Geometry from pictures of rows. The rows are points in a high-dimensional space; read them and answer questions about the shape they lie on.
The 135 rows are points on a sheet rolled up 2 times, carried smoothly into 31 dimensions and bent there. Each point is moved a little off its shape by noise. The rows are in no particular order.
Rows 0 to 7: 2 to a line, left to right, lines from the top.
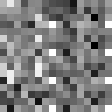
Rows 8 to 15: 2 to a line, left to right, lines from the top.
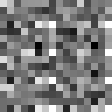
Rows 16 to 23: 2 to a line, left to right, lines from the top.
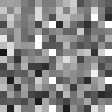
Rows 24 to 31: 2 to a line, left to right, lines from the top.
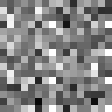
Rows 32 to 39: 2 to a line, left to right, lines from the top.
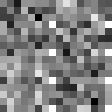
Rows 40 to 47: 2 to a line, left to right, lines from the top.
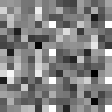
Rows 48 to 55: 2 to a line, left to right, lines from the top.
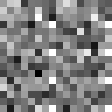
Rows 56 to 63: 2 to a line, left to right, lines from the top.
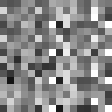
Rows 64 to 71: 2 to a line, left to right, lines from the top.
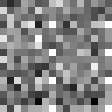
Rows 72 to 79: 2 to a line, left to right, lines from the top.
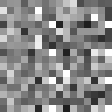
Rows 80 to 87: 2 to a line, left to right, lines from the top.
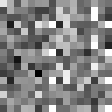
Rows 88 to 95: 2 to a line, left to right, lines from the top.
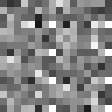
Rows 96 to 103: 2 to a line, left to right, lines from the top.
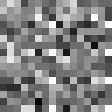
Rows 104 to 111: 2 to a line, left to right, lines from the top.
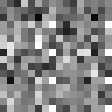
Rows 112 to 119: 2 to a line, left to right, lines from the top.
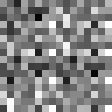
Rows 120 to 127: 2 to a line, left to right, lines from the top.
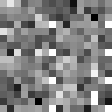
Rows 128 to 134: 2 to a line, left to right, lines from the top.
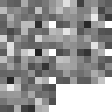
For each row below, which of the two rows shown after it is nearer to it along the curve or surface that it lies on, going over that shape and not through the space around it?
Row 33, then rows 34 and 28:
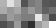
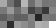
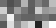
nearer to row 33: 34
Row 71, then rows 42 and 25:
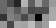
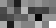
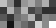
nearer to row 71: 42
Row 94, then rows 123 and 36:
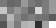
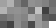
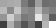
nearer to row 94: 36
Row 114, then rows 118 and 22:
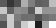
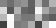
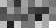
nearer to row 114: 118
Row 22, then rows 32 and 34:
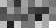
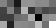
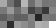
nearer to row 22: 32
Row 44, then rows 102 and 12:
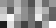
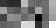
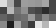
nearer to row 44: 102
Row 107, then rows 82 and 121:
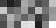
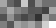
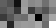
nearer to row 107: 121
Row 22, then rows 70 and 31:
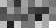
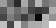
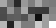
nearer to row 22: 31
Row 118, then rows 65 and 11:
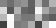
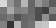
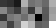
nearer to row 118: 11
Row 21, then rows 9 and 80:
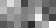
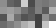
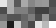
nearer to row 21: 80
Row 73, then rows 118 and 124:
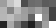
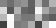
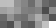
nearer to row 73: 118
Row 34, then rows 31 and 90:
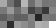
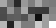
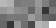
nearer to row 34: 90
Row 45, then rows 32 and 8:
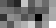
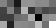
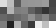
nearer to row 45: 32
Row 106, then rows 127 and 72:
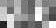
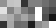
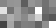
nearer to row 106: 127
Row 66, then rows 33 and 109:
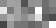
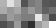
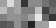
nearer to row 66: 109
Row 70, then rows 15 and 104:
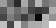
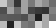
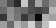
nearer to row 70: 104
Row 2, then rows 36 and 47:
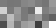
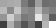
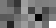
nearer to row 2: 36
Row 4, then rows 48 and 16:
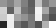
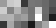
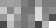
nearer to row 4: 48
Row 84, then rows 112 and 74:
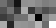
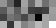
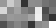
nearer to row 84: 112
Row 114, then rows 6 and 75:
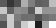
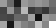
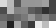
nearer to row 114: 6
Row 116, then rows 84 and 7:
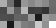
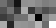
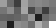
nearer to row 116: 84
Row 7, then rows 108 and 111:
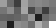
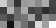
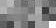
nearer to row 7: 111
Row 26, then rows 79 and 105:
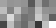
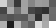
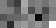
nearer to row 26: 105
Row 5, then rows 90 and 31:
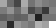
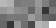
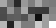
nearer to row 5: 90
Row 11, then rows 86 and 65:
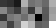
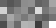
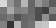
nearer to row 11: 86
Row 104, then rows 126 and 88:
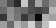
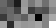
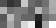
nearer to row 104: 126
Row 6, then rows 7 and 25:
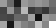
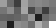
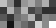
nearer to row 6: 25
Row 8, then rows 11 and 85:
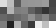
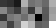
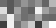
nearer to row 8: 11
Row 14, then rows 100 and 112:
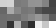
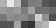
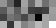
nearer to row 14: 100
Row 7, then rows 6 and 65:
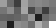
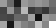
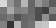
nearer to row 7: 65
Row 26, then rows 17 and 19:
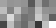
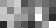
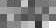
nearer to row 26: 19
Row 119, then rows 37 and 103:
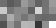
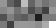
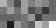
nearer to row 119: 37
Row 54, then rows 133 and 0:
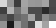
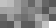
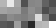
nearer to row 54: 0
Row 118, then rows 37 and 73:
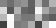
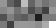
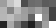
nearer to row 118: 73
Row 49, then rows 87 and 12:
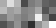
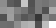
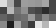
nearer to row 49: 12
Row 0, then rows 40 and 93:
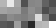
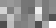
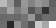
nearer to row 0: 40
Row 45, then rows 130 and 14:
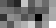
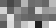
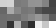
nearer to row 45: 130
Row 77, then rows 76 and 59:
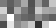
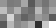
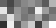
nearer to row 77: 59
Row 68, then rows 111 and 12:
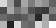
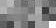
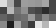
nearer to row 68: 12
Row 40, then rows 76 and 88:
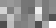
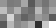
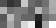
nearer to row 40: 76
